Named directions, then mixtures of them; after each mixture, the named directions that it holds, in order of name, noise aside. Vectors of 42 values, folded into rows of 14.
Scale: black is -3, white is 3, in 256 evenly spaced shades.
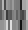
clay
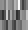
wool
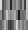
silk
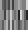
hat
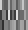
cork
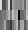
cork, silk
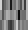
silk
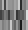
clay, wool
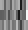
clay, silk, wool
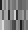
clay, cork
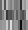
clay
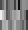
cork, wool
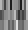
clay, silk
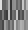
cork, silk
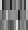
silk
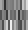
clay, cork, hat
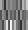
clay, cork, hat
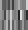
hat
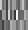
cork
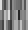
cork, silk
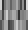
silk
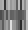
clay, cork, wool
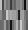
clay, silk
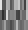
silk, wool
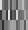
cork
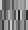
cork, hat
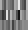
hat, silk, wool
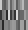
cork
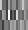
cork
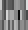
hat, silk
